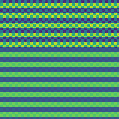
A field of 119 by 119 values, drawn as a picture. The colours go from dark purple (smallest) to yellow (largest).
Seam: horizontal, 40% of the way down, the bottom part calmer. Slope: none. Stripes: horizontal, repeating 12 times. Average level on the scale: 50%. Histogram: two levels.
